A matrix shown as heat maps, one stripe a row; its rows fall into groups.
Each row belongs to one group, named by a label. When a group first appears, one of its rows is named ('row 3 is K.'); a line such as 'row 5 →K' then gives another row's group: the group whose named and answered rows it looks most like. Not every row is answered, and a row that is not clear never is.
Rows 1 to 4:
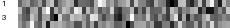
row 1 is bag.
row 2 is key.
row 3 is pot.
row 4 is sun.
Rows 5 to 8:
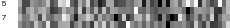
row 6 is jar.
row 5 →key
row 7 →sun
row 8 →key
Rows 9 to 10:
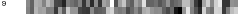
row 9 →jar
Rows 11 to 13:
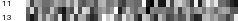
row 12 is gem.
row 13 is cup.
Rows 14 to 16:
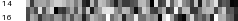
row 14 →pot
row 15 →cup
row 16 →bag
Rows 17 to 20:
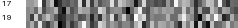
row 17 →jar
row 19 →jar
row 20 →gem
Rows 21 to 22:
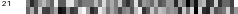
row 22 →gem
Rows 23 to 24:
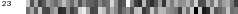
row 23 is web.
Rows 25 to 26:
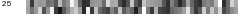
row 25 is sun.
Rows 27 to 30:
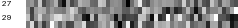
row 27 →gem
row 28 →sun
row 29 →pot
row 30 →gem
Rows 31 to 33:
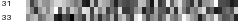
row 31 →pot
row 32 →key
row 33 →jar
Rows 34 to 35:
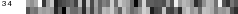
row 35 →cup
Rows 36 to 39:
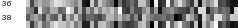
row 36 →pot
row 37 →key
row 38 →bag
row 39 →pot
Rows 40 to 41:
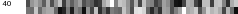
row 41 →jar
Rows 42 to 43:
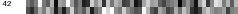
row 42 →sun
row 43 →cup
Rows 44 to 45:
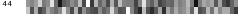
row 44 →jar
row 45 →web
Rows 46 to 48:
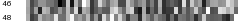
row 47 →web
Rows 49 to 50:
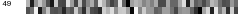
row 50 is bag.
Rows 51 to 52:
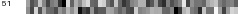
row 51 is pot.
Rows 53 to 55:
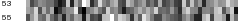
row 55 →bag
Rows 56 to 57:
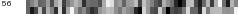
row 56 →bag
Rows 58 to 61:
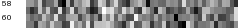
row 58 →gem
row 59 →cup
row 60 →key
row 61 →cup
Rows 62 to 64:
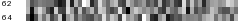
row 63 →pot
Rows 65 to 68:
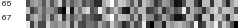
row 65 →bag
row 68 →web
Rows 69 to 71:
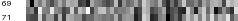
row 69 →sun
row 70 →cup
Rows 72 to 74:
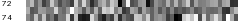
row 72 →gem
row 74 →sun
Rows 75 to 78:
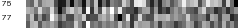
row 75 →jar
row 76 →key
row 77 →gem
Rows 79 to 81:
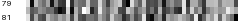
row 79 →web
